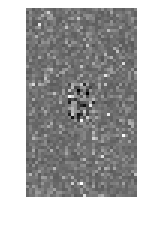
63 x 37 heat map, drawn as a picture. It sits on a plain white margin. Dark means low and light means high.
No seam splits the table. No row or column stands out. The texture is fine-grained noise. The halves do not mirror each other. Most values sit low, with a long tail of high ones. No regular stripes run through it. Values change most from cell to cell in the centre. An odd patch, rougher than its surroundings, sits in the centre.
